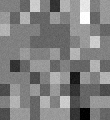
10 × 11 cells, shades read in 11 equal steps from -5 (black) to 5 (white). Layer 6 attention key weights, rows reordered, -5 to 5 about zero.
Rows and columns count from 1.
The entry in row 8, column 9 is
-1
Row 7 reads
0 0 0 -2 0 2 1 -4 1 0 2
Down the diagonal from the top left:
0 -1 0 -1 0 -1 1 -3 -1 0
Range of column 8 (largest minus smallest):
6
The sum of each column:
-1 0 2 -1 0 0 3 -8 4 4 0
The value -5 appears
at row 10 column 9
